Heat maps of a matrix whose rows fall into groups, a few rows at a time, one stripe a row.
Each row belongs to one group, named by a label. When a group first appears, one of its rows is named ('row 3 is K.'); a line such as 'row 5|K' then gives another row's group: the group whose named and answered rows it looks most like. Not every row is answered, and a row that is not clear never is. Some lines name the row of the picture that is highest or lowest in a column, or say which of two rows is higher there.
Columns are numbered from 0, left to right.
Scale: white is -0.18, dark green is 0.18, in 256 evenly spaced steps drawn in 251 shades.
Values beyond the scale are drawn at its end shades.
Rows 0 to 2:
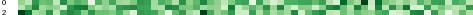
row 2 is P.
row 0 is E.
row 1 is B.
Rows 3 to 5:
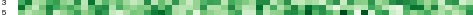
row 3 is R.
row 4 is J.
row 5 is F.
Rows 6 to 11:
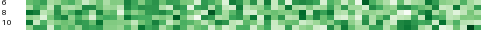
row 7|B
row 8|P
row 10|R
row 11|B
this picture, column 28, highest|10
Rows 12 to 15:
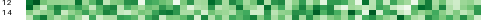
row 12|P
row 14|F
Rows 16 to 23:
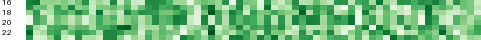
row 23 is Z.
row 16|R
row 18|P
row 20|F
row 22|J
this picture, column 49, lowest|21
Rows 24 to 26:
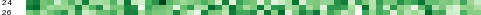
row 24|R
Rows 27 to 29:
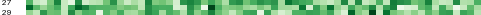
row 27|Z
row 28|P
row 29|E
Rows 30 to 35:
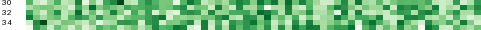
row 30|Z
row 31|B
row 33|R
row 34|E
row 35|F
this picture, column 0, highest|33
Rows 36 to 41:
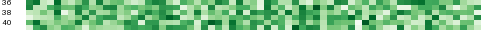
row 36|R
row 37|J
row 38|Z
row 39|F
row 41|E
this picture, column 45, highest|36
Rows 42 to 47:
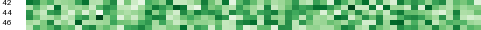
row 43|F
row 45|R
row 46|Z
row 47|B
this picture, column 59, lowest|44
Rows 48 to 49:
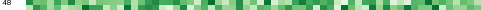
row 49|B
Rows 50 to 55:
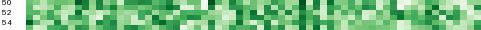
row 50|P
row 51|F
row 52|Z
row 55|J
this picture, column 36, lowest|52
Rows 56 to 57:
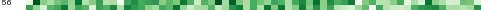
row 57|J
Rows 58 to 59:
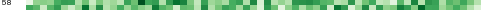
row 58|E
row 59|R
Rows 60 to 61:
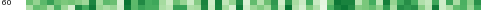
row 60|B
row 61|B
